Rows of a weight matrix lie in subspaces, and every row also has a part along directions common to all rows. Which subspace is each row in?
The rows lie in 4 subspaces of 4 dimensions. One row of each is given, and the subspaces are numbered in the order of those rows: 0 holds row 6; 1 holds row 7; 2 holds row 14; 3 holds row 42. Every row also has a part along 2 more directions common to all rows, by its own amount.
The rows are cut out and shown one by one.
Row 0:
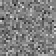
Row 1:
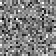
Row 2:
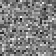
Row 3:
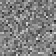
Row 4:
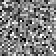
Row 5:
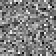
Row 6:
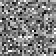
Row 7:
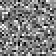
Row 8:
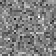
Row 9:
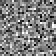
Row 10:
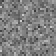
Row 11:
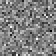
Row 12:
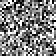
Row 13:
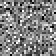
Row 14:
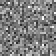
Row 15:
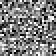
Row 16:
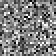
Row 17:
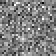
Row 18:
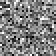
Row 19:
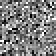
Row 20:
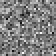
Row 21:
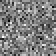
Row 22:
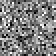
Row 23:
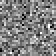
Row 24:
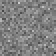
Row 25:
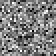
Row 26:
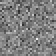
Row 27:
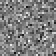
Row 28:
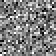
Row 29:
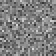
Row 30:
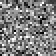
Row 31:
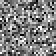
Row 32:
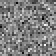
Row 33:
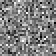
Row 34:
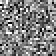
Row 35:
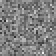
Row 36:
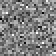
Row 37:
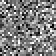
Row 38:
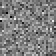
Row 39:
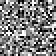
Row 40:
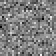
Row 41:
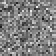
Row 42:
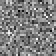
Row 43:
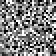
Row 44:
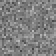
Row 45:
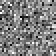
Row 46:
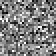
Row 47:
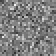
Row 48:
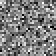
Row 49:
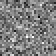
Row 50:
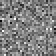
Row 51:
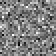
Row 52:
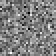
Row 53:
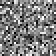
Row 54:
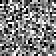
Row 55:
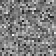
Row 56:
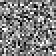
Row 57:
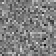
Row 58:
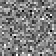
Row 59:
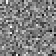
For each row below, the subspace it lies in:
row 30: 2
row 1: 0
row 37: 1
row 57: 2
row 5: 1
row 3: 3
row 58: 3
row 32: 2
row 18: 2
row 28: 1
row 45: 2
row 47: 0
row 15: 2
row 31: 1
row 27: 3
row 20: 1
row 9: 3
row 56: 2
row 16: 2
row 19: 1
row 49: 2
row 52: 1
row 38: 0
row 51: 1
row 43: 3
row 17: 0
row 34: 3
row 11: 3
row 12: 3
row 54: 3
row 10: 1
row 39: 3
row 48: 1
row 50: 0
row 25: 0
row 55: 3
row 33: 3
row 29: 0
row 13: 2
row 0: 0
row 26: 3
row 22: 0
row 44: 0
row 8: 2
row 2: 2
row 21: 0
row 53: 2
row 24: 0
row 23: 1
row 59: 3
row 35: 1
